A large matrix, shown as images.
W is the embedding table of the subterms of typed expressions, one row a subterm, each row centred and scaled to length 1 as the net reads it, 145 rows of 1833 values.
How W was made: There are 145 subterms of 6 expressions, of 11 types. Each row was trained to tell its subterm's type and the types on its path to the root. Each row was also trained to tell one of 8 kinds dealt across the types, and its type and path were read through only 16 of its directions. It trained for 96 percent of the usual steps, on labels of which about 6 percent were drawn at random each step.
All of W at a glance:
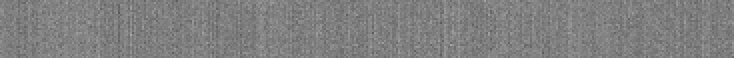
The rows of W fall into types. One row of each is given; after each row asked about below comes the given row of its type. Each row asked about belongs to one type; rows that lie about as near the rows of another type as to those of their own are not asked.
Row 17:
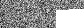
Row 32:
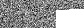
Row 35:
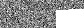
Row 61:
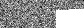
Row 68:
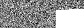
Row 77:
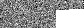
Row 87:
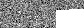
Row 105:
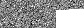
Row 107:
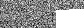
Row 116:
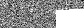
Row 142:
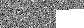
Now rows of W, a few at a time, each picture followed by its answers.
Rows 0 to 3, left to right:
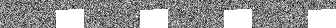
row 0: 105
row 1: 116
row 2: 68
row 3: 107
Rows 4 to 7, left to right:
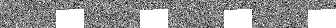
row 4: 105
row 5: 87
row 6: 68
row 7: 77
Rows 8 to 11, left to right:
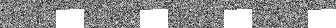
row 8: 68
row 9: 68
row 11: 107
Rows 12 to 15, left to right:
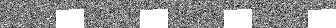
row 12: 87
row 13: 17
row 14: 116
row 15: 116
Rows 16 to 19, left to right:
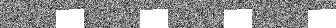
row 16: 87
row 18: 17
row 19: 32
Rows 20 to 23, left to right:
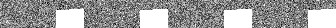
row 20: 87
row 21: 61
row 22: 35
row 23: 61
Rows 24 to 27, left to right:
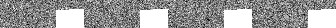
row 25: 61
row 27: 107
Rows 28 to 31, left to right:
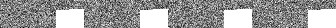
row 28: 107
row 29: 105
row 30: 32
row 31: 35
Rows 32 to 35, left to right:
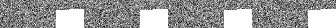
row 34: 107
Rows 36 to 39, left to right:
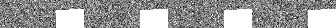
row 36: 68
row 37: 35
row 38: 142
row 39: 35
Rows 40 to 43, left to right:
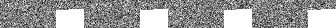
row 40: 61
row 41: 87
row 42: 105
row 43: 35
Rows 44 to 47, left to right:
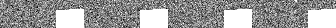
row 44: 32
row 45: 68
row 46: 32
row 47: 142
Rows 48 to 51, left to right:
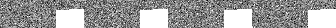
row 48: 107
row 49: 17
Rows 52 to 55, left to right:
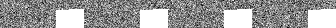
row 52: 35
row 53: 32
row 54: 87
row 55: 77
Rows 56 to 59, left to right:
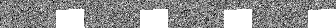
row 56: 68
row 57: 116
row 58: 17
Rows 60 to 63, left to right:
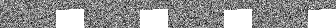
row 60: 32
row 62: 17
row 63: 32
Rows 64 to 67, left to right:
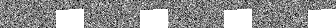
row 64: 105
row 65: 87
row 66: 87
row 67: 17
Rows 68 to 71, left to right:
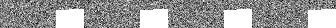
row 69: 107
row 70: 35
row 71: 116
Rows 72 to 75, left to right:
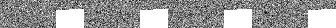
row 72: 68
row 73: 87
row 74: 32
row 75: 116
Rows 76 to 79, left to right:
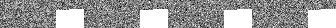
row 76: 107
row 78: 116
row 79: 105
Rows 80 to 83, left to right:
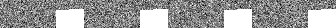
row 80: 61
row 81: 107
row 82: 35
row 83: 107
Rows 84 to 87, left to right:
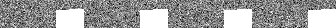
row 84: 32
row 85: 107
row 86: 116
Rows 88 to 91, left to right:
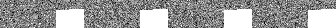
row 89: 35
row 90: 107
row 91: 32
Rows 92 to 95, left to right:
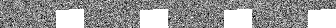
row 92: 107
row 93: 61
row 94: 116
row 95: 35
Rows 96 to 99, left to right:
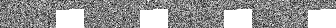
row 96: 87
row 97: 77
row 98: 32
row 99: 61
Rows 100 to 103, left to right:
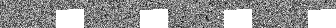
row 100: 17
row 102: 61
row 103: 61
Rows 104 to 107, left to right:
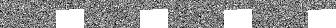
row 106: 116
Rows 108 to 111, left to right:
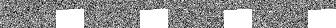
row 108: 105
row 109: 105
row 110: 68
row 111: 116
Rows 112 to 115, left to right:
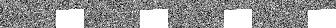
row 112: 77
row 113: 77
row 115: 68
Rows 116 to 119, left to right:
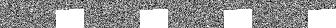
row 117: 116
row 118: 68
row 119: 32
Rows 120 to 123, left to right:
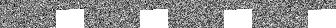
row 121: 142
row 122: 61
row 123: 32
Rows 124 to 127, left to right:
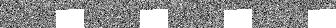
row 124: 68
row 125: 116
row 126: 35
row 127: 17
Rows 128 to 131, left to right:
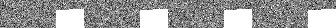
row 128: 17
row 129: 61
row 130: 35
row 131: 87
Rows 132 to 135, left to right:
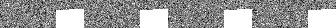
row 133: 61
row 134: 116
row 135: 77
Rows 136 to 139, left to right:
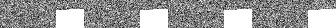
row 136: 32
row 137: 68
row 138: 87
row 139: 61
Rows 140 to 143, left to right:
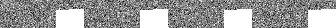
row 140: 35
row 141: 107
